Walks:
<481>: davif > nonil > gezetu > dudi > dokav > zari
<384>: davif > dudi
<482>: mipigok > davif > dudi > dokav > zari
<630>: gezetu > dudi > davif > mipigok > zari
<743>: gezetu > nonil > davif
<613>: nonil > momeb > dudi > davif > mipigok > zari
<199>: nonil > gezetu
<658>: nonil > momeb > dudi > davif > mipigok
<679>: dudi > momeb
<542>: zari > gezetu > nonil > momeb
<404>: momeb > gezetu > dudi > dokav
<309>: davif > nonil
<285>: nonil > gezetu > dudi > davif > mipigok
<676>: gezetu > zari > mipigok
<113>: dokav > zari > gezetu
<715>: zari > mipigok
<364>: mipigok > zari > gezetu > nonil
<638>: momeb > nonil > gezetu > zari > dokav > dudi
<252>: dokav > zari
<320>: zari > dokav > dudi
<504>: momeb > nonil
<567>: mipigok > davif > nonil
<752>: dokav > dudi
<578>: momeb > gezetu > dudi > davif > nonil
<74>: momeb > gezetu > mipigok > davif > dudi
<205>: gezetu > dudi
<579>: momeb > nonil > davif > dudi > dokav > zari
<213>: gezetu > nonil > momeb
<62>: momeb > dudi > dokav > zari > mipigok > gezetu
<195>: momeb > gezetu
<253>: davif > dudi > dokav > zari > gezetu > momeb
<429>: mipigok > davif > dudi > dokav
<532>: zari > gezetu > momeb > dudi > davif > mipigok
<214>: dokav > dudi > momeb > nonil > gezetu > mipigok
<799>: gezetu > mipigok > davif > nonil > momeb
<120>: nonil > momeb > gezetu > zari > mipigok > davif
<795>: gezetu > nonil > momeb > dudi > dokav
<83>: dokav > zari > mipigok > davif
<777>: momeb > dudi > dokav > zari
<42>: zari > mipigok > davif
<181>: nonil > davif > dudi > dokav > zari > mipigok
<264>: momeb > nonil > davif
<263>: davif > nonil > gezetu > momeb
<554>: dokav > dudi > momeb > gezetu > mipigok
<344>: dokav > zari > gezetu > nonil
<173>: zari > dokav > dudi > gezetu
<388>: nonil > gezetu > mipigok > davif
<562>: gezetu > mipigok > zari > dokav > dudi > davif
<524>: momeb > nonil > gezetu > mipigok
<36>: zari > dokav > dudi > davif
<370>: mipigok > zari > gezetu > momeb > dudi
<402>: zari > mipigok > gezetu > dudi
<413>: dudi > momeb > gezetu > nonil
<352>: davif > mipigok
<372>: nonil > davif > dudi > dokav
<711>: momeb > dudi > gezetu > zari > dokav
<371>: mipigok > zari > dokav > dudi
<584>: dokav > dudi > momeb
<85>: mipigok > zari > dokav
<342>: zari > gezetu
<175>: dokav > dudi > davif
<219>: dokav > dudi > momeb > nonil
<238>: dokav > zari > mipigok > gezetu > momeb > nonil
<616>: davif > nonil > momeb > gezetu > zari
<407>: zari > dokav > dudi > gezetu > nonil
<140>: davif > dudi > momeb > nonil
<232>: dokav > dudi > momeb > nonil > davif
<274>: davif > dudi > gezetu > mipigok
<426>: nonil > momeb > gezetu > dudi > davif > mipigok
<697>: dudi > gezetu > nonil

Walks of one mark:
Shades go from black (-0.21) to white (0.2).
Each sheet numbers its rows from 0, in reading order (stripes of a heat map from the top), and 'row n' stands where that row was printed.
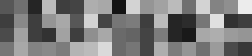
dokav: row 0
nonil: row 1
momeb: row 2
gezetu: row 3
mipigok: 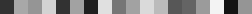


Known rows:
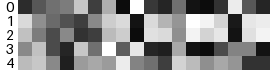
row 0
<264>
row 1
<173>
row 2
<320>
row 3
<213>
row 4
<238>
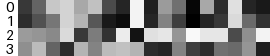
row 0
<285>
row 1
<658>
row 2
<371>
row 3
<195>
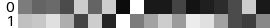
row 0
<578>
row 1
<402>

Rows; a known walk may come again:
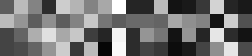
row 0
<524>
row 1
<205>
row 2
<285>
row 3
<140>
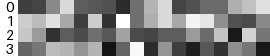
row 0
<384>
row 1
<402>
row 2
<554>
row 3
<74>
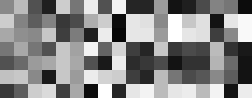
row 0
<213>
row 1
<320>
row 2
<371>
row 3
<199>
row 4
<426>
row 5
<542>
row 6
<83>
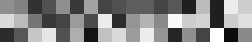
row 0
<679>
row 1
<62>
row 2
<352>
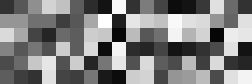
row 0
<658>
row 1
<252>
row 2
<711>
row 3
<578>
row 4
<274>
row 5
<175>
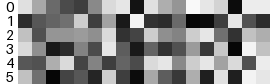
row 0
<173>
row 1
<264>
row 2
<481>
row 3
<404>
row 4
<181>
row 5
<584>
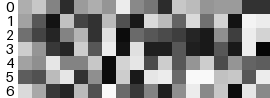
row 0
<238>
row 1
<752>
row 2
<232>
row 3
<413>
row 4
<532>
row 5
<482>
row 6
<638>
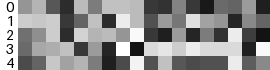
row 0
<195>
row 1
<370>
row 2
<616>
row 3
<85>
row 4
<613>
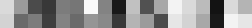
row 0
<407>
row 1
<253>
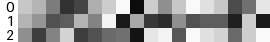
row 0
<113>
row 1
<697>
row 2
<36>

